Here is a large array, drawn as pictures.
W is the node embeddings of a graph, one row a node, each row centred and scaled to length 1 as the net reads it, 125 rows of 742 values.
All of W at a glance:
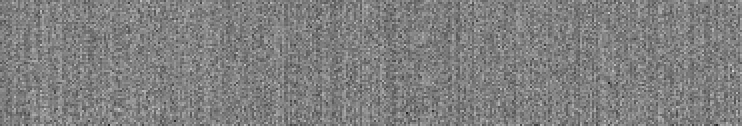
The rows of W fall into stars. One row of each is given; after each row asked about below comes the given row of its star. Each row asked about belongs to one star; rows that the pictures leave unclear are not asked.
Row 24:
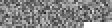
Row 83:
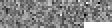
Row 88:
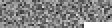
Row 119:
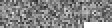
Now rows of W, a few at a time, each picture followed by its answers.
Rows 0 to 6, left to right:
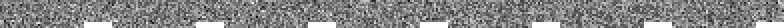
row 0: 88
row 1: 24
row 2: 88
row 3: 88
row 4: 119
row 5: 83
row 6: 24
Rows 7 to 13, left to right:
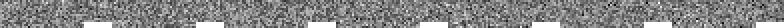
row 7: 83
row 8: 88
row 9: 119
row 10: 24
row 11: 119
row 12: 83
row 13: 119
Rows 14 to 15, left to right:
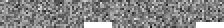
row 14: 24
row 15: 83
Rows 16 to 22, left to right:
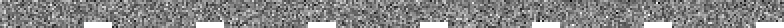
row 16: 83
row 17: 88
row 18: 119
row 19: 83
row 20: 119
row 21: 119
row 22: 88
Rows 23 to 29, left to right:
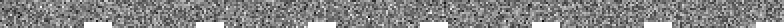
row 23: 83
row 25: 119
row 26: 88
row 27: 119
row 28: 24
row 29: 24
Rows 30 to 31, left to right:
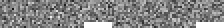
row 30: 88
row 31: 88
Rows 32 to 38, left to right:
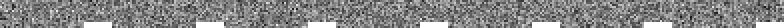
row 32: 88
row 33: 83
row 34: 24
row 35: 83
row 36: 88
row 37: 83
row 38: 83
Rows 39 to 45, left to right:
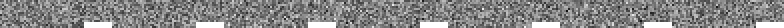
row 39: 83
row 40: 88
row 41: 83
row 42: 83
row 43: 88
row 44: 24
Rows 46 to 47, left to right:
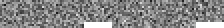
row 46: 88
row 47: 88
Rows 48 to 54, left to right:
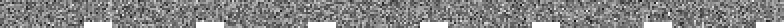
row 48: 24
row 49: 83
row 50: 83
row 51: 24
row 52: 88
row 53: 119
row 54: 83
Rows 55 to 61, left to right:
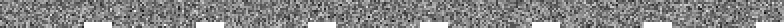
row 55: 88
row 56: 24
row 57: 88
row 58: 88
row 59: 88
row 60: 119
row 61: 24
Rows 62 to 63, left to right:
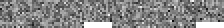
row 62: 88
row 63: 83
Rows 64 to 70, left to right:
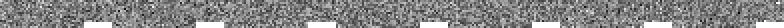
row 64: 83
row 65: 24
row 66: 119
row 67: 83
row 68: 119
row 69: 119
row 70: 24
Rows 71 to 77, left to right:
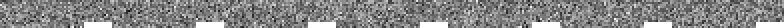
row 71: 119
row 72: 83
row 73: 83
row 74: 83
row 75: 119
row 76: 119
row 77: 119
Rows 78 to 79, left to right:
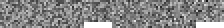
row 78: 119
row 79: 83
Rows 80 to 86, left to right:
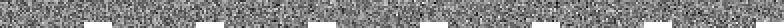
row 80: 88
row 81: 24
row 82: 83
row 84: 88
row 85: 24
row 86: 83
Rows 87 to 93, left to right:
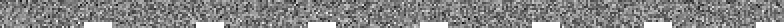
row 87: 119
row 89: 88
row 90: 24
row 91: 24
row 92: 119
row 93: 24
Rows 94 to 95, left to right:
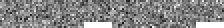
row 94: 24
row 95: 83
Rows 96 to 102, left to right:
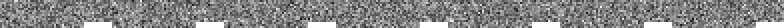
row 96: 119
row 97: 119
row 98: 88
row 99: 24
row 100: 24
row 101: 83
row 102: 24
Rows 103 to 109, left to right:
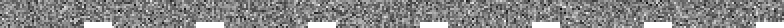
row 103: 24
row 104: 24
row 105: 24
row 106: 88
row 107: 119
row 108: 119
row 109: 119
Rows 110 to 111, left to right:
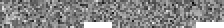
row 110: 119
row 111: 119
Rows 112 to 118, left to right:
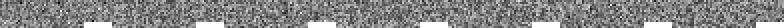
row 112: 24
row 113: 24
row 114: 24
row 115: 24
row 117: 83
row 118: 83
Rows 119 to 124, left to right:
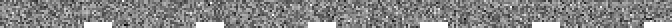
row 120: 119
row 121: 119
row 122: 88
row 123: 83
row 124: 83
